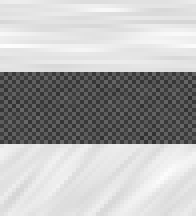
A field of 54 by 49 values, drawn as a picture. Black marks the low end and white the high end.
The table splits into 3 rows of 1 panel. Panel 1,1: very high, streaked across, faint in contrast. Panel 2,1: low, checkered. Panel 3,1: very high, slanting up to the right, faint in contrast.
